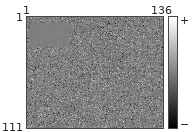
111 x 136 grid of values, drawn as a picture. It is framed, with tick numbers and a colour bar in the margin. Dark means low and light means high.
Neither half mirrors the other. In the top left lies a patch that is calmer than the rest. Fine speckle covers the field. The distribution is heavy-tailed on both sides. No single row or column stands out from its neighbours. Overall the values sit about 50% of the way up the scale.
